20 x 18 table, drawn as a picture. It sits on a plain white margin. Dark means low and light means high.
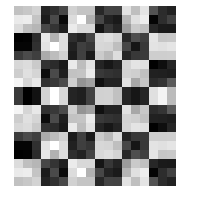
Average level on the scale: 50%. Grain: checkered. Histogram: two levels. Mirror symmetry: top to bottom.
